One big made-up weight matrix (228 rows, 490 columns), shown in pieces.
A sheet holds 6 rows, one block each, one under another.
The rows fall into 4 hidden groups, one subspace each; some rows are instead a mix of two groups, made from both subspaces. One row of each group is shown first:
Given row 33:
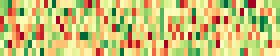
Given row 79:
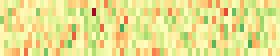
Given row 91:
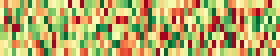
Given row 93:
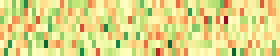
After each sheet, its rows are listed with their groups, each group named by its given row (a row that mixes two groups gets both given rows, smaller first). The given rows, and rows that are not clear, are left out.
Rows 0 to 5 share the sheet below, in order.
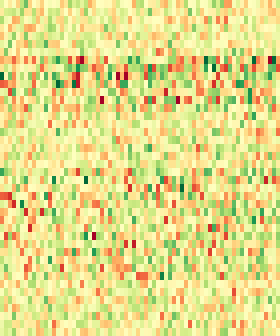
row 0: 93
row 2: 33 and 91
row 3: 91
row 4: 79
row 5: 91
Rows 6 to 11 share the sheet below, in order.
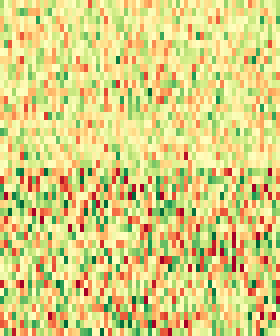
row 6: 33 and 93
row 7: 33
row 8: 79
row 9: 33
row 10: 91
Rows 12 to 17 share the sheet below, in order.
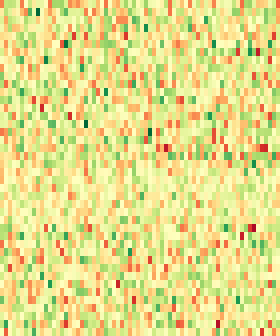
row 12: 79 and 93
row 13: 33
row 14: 91
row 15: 93
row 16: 33
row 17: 33 and 79
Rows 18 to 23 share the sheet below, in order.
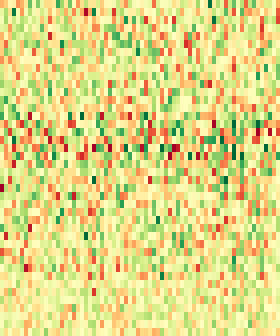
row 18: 33 and 79
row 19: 79 and 91
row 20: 91
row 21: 79 and 93
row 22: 79 and 91
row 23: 79
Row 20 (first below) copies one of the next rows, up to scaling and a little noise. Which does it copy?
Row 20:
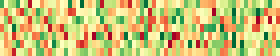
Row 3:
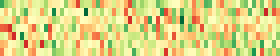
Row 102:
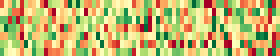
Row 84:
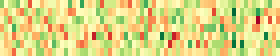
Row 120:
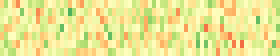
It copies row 84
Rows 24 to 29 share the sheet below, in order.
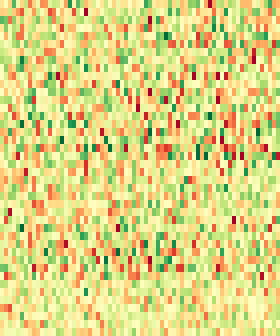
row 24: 91
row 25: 33 and 93
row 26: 91
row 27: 93
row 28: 33
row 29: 91
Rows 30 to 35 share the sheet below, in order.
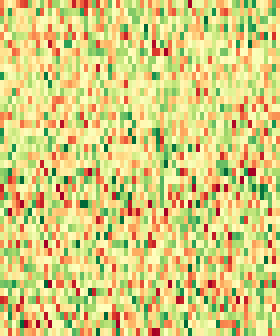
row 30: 79 and 93
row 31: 91
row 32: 33 and 91
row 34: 91
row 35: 79
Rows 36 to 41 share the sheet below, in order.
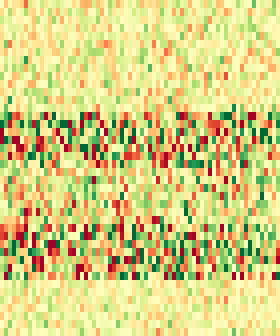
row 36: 79 and 93
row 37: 93
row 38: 33
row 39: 79
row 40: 93
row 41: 93
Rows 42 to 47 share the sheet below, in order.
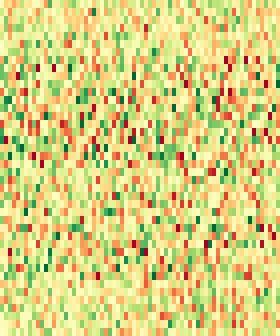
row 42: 79
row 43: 91 and 93
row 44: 33
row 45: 33 and 93
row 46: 79 and 93
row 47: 91
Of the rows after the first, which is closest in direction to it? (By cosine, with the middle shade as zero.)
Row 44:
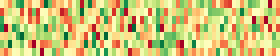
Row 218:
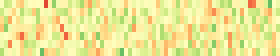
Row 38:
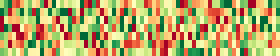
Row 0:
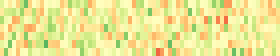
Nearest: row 0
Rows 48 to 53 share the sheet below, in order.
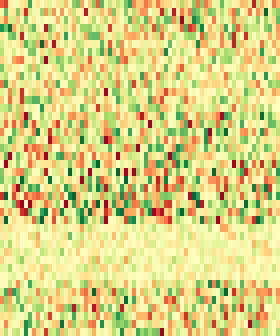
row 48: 91
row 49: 33 and 79
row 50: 93
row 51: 33 and 93
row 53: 79
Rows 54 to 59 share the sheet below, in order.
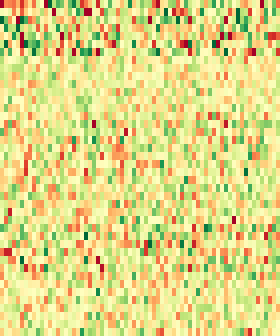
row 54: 79 and 91
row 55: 93
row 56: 79
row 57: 93
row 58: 91
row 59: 91 and 93
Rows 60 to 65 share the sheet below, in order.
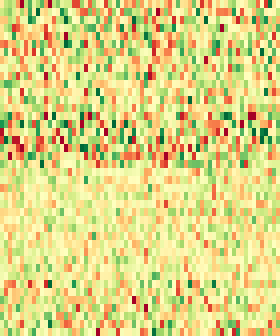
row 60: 33 and 79
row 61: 91
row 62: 33
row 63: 91
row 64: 79
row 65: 79
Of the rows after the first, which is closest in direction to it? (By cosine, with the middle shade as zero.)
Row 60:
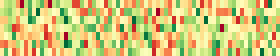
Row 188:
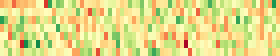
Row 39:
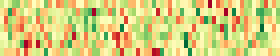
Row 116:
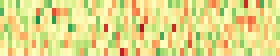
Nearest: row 39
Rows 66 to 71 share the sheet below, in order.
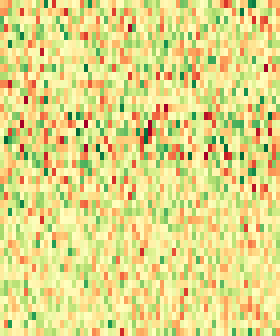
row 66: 33
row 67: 91 and 93
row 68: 91
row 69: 33
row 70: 93
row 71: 93
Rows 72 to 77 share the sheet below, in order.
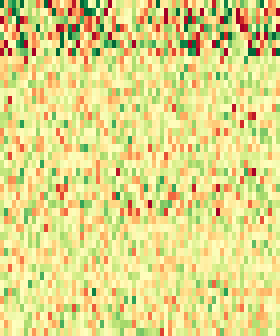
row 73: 93
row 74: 33
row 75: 33
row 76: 33
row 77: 79
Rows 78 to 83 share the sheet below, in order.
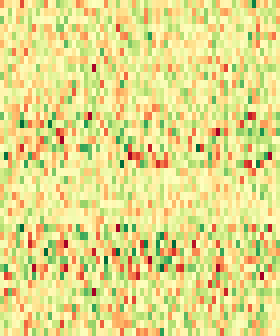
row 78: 33 and 79
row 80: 33 and 93
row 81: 33
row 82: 33
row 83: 79
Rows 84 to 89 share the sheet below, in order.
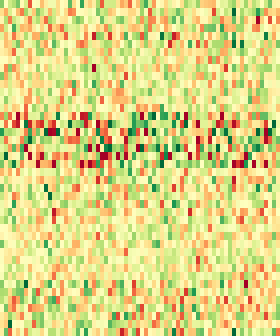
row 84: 91
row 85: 79
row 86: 91 and 93
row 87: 91
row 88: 91
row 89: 93
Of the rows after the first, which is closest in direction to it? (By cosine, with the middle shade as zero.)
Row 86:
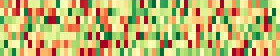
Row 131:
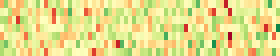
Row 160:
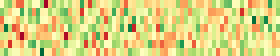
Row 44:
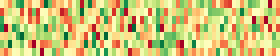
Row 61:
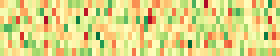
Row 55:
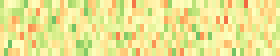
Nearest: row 131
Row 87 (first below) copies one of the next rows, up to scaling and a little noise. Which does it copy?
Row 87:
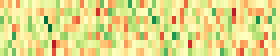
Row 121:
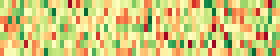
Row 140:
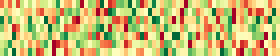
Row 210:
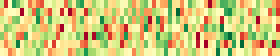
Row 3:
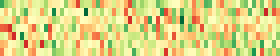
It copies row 140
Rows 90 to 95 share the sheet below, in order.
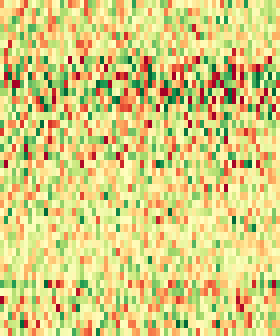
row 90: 93
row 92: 93
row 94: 33
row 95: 79
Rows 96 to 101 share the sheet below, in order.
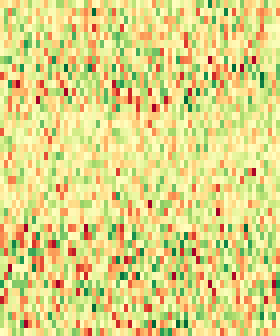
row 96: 79
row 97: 33 and 79
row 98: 91 and 93
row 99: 33
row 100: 93
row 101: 79
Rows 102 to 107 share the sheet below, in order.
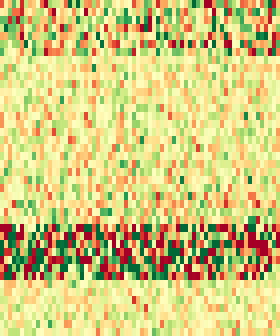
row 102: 91
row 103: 79
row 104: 93
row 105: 91 and 93
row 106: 33
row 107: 79
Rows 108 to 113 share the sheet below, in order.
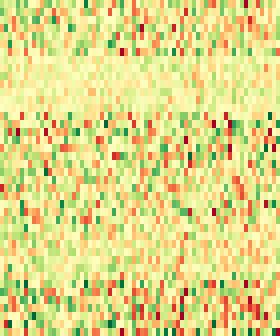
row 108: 93
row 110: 91
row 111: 79 and 91
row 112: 93
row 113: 93
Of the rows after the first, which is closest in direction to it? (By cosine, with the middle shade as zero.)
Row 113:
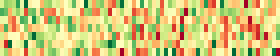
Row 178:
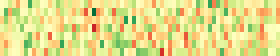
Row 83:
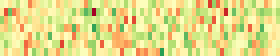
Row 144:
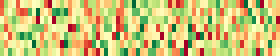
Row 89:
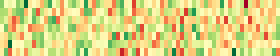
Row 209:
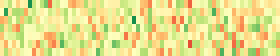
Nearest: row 89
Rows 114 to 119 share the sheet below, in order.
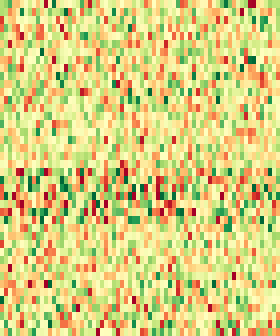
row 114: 33
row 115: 33
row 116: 93
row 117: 33
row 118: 33 and 93
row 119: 79
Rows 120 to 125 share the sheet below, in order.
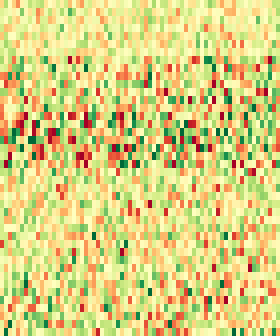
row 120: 91
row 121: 91
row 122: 93
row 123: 33
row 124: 79
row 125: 93
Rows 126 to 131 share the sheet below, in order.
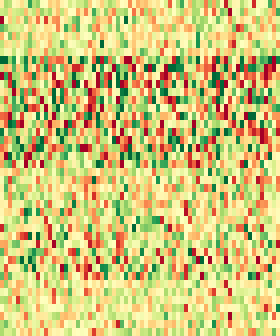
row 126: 79 and 91
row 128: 33
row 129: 79
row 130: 93
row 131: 91
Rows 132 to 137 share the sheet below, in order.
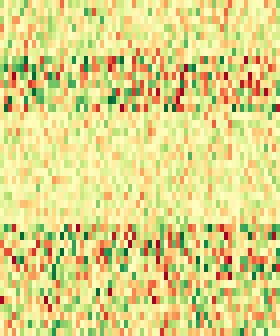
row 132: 79 and 93
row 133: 93
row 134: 91
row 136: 91
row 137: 91
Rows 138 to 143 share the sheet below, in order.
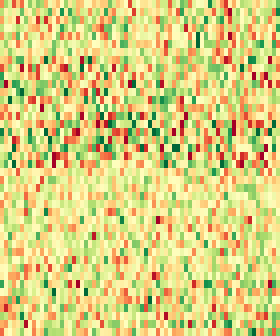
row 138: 91
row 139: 33
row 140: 91
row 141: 93
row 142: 79
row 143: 91
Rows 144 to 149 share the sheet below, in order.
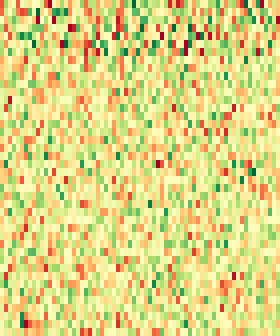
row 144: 93
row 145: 93
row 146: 93
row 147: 33
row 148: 93
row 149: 79 and 91
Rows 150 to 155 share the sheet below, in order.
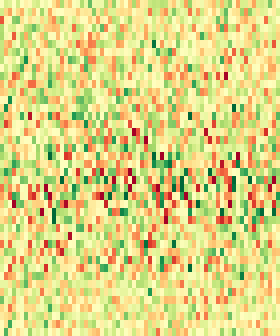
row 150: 79 and 93
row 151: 93
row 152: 79
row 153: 91
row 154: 33 and 91
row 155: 91 and 93
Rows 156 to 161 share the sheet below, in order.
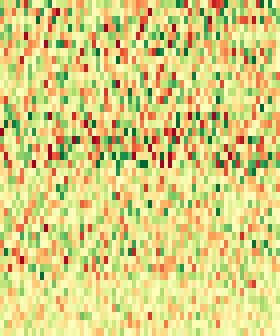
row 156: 93
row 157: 33
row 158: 79
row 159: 33
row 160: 33
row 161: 33
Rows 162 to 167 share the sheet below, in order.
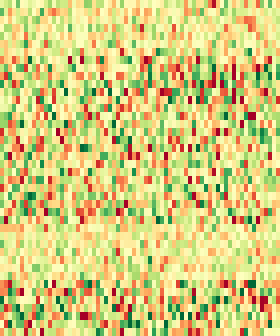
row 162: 93
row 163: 91
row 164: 33
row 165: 93
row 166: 33 and 79
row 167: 33
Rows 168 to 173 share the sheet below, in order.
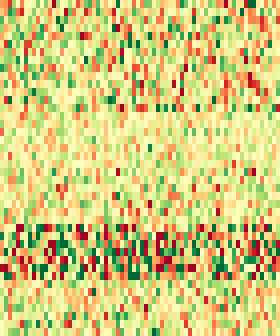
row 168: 33
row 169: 93
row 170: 33 and 93
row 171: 33
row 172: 33
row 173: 79
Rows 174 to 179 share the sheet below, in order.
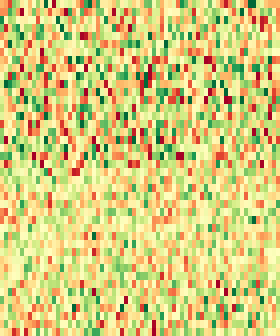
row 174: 33
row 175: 91
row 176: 33
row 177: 79 and 91
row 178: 79
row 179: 79 and 93
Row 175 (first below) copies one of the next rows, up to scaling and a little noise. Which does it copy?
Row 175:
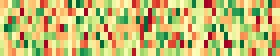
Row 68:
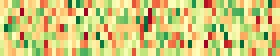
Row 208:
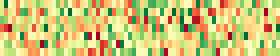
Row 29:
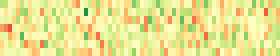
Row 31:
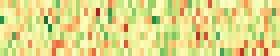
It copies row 68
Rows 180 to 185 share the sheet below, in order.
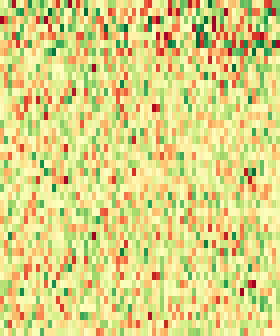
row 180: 91
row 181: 79
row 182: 33
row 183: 33 and 93
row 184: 79
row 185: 33
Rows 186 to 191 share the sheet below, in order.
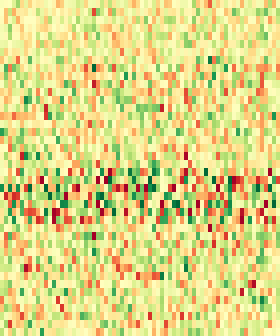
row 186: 79 and 91
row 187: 79
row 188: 79
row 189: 91
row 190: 79
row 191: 33
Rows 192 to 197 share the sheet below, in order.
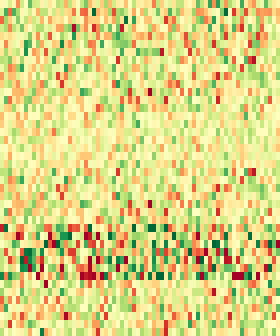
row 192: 79
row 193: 33
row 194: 93
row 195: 33
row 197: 33 and 91
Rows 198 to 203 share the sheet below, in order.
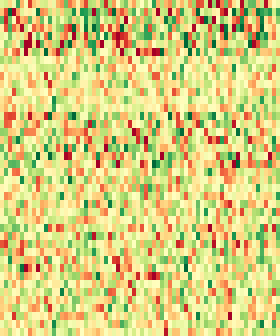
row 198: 79
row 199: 91
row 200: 79
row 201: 91
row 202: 79
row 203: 91
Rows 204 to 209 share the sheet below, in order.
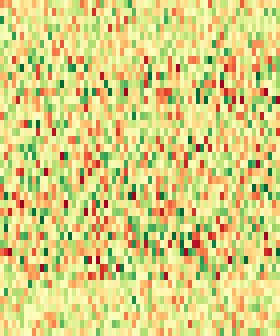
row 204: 79 and 91
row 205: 91
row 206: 93
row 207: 33
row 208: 91
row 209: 79 and 91
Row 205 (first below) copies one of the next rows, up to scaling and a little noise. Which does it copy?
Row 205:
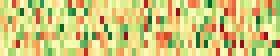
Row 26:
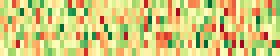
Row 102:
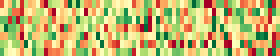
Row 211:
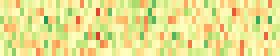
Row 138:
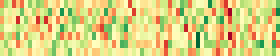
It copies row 26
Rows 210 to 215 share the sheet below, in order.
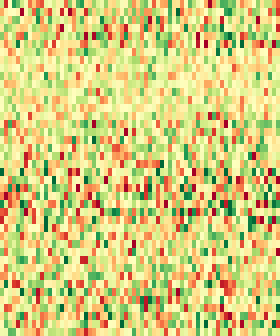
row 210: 91
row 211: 91
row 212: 79
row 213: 91
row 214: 33 and 91
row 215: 91
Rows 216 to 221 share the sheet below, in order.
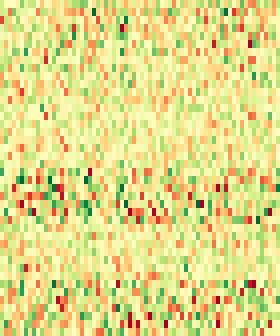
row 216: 79
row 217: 33
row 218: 33 and 91
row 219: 33 and 93
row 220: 79
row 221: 33
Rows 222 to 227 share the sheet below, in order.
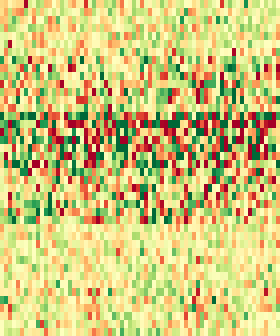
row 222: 93
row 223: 91
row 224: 79
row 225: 79 and 93
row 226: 33 and 93
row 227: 79 and 91
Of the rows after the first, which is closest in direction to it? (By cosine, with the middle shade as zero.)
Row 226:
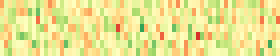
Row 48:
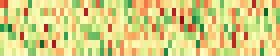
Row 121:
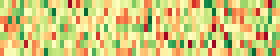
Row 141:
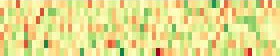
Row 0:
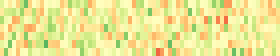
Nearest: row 141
